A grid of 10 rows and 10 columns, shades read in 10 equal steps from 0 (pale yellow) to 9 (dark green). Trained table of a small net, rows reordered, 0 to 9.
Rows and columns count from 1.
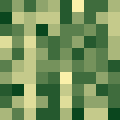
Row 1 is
7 4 7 4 3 8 0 7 7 3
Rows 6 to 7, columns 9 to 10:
6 8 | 4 6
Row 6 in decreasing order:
8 6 6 6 5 5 5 4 3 2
